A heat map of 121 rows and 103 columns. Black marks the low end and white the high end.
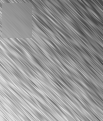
Odd patch: calmer, in the top left. Slope: up to the bottom left. Odd rows or columns: none. Mirror symmetry: none.
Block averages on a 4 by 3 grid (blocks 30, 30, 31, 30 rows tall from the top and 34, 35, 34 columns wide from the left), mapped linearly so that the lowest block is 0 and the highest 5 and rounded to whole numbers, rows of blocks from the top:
2 1 0 / 3 2 1 / 4 3 2 / 5 4 3
